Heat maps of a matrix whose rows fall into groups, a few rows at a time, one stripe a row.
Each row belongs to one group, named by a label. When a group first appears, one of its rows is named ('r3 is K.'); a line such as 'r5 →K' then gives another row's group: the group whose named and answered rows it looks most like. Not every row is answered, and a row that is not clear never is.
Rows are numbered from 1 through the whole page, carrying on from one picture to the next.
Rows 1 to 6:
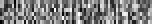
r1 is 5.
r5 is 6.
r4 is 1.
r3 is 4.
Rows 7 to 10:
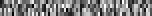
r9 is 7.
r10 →7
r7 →1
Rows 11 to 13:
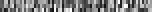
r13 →4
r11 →1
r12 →1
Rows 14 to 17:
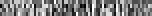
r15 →1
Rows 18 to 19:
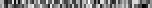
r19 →7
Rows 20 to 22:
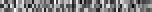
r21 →1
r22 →6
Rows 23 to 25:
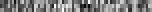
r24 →4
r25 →6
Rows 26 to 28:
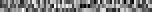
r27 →4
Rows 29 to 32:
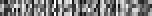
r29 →4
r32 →4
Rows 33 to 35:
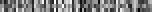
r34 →6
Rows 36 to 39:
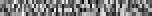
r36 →6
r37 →1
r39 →5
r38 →4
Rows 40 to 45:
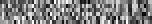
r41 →7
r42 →6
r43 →7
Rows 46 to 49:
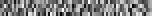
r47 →1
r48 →6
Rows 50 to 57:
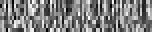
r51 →7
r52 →7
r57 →7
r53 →7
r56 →6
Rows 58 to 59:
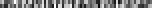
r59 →4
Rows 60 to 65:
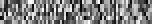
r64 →1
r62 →4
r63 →7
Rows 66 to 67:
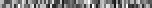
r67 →1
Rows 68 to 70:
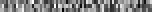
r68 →7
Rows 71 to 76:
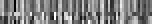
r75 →4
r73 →5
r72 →5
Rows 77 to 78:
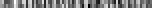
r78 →6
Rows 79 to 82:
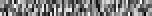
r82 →7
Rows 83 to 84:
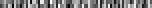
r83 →7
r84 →7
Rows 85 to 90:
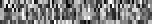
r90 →4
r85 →1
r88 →5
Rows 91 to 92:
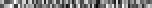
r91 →6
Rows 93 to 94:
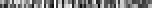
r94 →4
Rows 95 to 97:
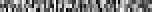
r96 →4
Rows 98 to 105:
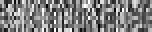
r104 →1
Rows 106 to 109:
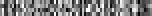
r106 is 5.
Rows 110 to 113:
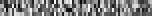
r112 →7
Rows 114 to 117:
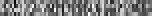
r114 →5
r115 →1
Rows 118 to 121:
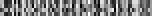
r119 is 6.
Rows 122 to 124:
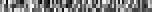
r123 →7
